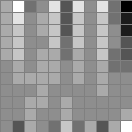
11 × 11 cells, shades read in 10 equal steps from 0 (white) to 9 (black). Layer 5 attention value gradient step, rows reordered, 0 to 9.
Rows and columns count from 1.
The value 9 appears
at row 1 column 11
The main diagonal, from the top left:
3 1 4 4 3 4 3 4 4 4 0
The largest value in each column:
4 6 5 4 5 6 5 4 6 5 9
